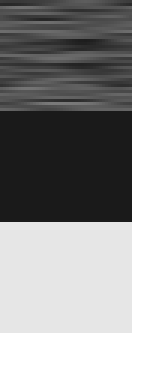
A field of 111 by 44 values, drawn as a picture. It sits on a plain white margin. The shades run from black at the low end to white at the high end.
The table splits into 3 rows of 1 panel. Panel 1,1: low, streaked across. Panel 2,1: very low, flat. Panel 3,1: very high, flat.
